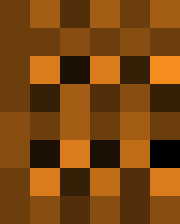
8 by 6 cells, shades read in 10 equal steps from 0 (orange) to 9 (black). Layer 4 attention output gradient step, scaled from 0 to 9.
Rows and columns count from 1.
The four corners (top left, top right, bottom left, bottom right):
5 3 5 4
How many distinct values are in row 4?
5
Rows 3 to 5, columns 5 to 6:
7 0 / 4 7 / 3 5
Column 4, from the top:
3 5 1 6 5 8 2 4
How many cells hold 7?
4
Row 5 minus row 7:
-1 4 -4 3 -3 4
